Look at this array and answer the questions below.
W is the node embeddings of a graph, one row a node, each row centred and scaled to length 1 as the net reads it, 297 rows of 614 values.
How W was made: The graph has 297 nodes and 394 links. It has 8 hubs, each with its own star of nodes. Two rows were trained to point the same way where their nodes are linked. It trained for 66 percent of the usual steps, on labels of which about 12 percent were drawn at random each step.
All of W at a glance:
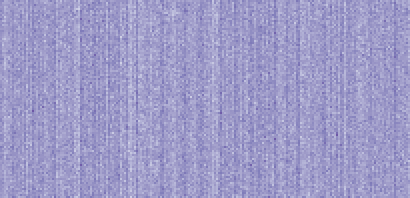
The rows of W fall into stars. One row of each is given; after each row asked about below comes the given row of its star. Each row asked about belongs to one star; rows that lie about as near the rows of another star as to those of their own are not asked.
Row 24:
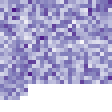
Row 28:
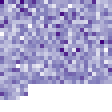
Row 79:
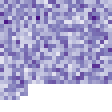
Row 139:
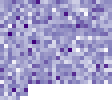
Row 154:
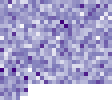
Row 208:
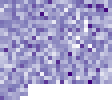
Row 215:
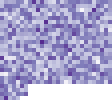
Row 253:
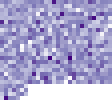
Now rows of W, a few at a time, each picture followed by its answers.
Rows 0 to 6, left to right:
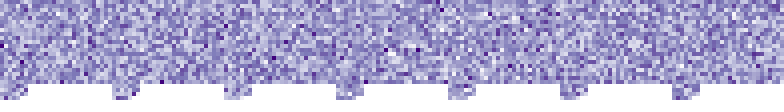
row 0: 79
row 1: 79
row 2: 139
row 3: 208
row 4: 253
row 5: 215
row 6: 24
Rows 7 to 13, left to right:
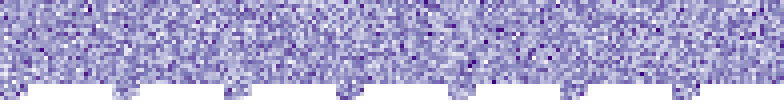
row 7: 24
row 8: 79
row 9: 79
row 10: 215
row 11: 24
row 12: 253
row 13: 24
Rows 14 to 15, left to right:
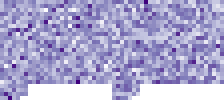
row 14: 139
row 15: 208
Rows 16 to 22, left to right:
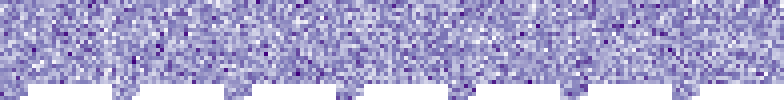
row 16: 208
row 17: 79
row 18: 28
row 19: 28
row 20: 79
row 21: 154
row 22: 208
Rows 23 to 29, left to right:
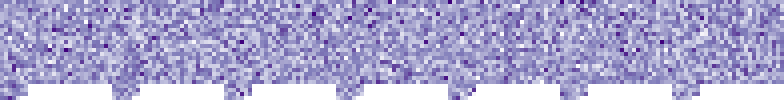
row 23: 208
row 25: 28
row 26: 253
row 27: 28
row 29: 28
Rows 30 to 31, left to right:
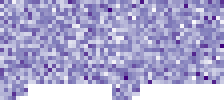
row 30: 154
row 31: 24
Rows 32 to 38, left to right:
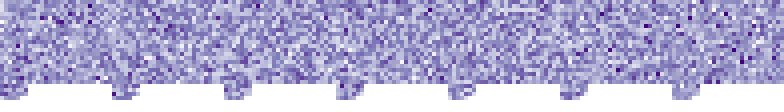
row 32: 215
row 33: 208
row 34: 24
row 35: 28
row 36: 253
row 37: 28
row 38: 24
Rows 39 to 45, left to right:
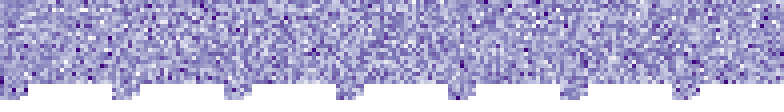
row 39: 139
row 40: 215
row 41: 253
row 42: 215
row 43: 139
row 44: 79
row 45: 79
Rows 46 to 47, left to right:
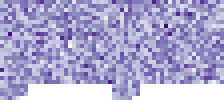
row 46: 215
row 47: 139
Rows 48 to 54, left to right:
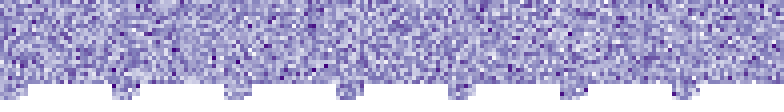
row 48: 253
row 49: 154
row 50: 139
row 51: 208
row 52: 253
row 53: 215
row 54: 215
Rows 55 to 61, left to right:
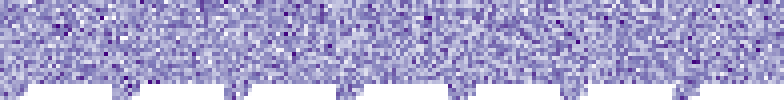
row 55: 28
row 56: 24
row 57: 28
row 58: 215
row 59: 215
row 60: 215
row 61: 79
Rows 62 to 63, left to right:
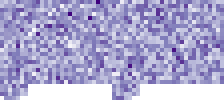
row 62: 215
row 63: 208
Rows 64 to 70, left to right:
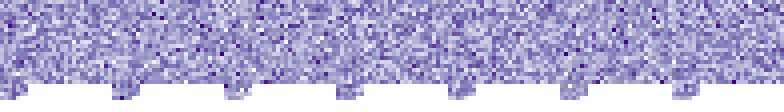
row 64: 154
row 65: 208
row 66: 154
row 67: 215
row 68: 154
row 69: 24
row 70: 215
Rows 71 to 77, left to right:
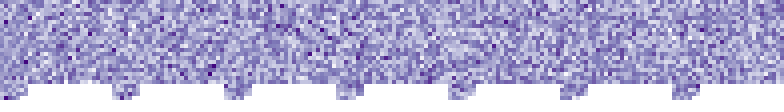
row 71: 253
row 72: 139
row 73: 154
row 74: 208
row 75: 28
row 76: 253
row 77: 154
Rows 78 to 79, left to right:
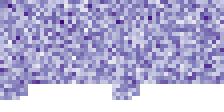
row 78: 208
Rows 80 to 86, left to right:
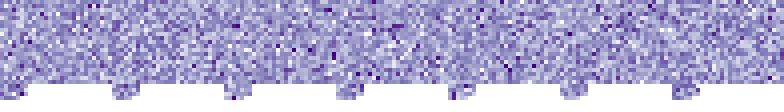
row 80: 208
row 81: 253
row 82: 139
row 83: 154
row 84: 253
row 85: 215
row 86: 215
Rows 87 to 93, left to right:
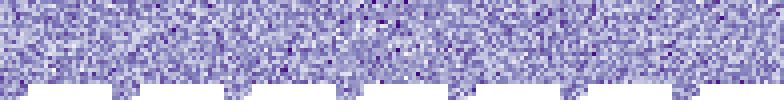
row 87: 28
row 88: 28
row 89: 208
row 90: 154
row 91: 28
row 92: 253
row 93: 208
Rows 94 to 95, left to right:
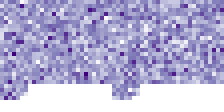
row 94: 24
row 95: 154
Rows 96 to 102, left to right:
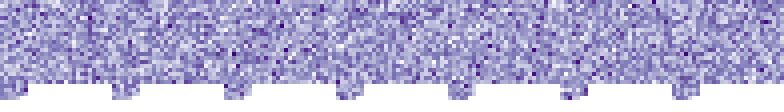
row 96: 215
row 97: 215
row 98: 154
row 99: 139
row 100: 79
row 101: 28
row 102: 24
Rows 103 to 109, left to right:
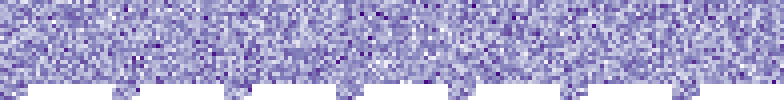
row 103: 208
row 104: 79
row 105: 79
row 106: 208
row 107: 139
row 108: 28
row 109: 79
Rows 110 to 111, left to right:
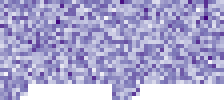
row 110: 24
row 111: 79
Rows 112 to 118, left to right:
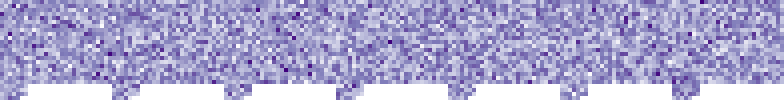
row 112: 79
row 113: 79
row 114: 253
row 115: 79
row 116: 79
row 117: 139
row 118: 24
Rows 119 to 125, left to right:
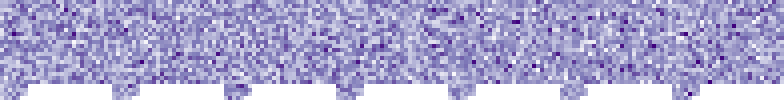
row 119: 79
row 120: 253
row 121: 253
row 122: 154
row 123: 253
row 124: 253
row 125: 24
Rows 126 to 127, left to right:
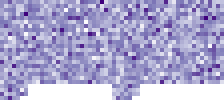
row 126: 208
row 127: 79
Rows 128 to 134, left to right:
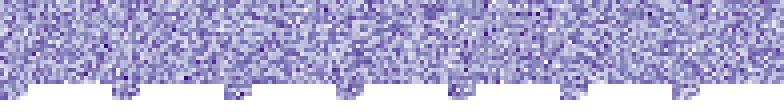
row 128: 215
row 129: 139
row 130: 28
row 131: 154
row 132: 215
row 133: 28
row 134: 253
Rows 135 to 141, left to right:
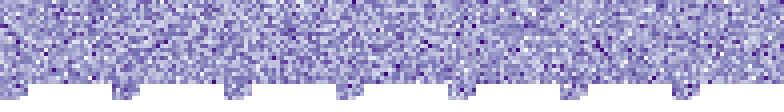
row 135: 24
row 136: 154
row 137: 215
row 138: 253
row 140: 24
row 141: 24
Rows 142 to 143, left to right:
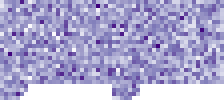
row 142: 28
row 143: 154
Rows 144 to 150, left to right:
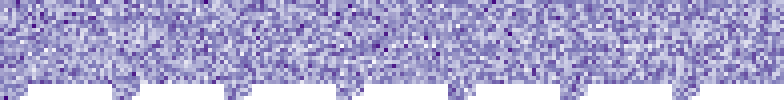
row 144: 253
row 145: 79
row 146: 253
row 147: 79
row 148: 208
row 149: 208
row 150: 79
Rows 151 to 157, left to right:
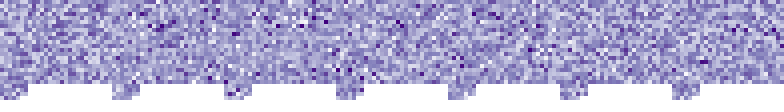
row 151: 24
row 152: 215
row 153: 139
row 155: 208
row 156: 28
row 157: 253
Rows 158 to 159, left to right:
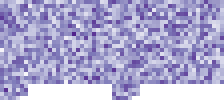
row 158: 215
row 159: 208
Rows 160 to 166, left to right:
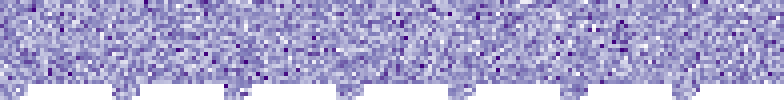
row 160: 253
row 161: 24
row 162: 154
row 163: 253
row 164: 253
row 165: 154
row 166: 28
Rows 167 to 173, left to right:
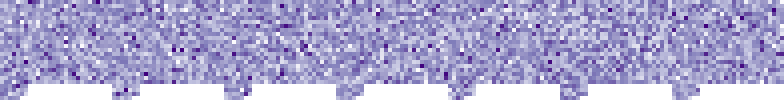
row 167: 24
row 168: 139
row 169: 154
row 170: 253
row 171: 79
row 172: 208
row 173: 253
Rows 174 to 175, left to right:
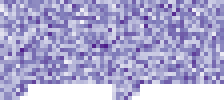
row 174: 28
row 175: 28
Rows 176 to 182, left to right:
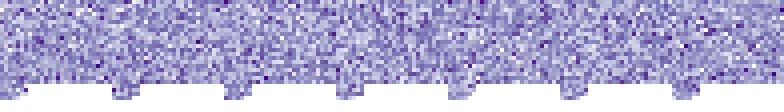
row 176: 215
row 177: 208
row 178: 28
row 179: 215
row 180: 28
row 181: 215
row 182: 154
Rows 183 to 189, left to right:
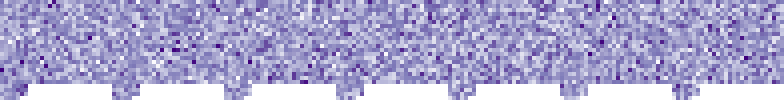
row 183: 154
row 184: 208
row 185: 79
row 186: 24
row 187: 139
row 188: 215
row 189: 215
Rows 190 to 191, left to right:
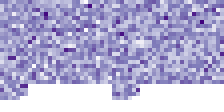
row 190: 208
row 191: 215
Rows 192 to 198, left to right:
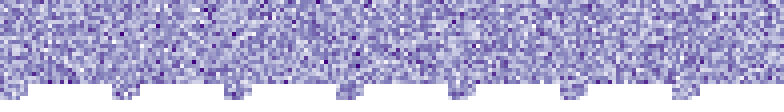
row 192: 139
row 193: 139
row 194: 215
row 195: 208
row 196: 154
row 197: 253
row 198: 253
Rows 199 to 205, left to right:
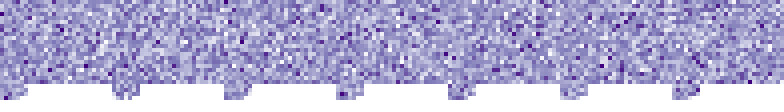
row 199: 253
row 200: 139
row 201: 28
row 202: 139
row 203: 208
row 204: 253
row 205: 79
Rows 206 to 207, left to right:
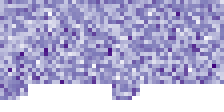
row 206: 215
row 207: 208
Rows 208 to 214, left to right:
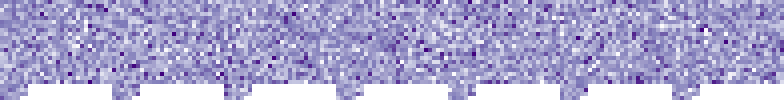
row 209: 28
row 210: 215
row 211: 253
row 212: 28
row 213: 79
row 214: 154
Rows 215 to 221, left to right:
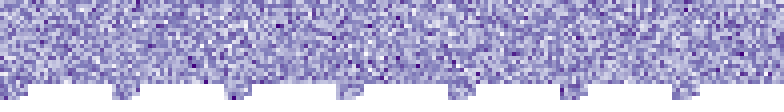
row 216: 215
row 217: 139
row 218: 253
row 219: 28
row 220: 208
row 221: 208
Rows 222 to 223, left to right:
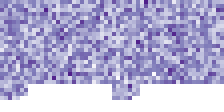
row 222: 253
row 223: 208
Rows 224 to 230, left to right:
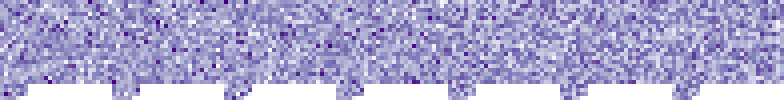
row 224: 253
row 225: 139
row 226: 28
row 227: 79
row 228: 24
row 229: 253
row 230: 79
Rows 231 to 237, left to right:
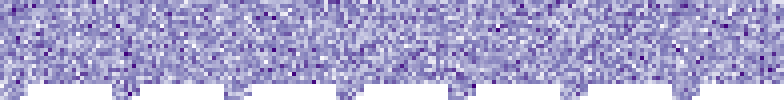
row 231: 79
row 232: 24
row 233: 208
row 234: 28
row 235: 24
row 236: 28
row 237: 79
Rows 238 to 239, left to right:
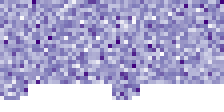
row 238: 24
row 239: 24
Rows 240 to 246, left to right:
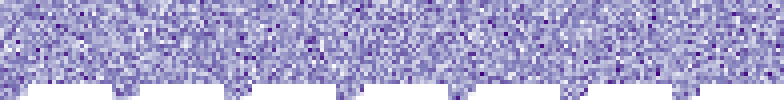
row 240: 215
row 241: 215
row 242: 79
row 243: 215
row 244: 28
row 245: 79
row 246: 28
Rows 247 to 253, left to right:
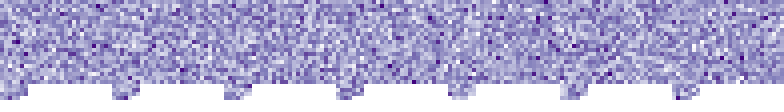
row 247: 28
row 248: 28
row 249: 28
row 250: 79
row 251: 215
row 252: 154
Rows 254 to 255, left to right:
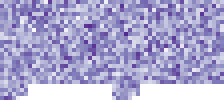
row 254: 79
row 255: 28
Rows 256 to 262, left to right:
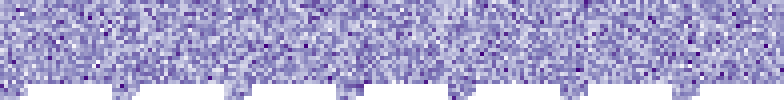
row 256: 215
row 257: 139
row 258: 139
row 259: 208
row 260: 215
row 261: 215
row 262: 28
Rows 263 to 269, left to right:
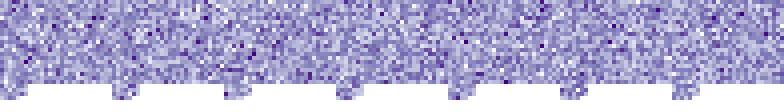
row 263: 79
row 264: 79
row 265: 215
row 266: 79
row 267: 28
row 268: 154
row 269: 215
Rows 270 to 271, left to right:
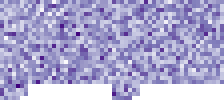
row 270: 24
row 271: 208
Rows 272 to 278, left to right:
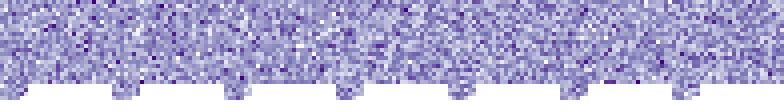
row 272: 79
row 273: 28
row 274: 208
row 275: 79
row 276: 215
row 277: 79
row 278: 28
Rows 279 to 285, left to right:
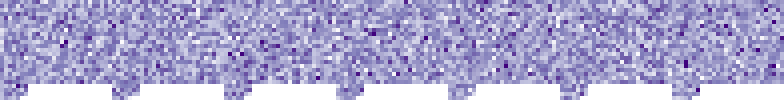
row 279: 79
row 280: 154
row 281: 24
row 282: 154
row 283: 253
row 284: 154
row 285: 139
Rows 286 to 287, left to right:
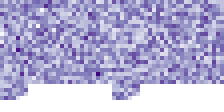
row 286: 79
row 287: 28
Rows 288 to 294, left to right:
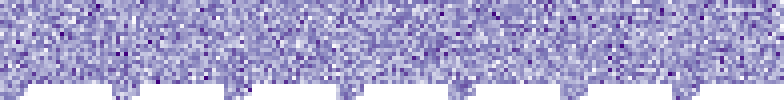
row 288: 28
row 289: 24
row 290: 215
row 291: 215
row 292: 208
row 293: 253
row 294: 253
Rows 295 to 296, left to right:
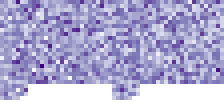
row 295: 253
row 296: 253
